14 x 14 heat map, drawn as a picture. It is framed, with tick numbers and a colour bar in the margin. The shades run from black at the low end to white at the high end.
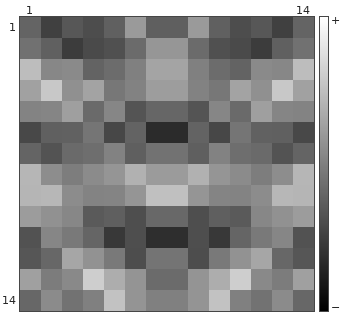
Mirror symmetry: left to right. Odd rows or columns: none. Stripes: horizontal, repeating 3 times. Histogram: bell-shaped.
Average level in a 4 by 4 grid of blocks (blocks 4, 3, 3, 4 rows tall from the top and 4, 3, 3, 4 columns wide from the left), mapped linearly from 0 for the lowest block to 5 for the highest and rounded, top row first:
2332
1001
5445
3223
